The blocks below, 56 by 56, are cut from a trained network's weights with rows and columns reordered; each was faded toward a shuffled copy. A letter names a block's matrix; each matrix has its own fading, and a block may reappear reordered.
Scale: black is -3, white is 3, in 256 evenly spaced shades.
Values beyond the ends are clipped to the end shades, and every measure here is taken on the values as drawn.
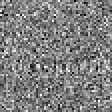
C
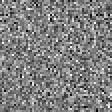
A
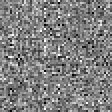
C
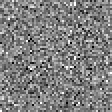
A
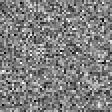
C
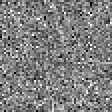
A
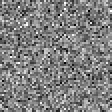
C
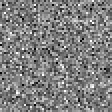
A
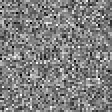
C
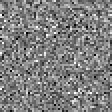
A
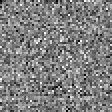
A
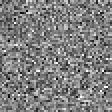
C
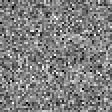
A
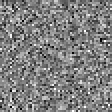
C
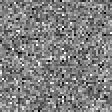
A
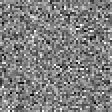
C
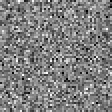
C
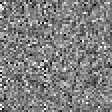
C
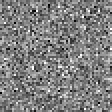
A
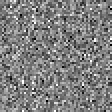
A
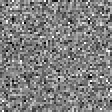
A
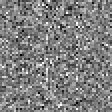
C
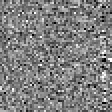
C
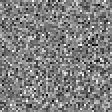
C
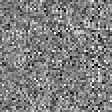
C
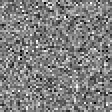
A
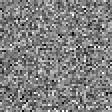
C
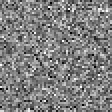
C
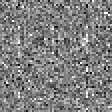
C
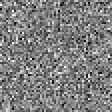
A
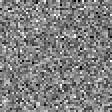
A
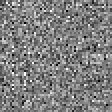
C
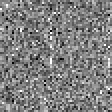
C
